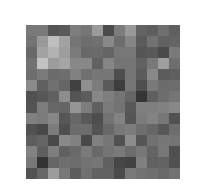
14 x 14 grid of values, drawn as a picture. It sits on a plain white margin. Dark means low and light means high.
The halves do not mirror each other. No row or column stands out. In the top left lies a patch that is higher than the rest. The ninth with the highest average is the top left. The grain is fine, like static.
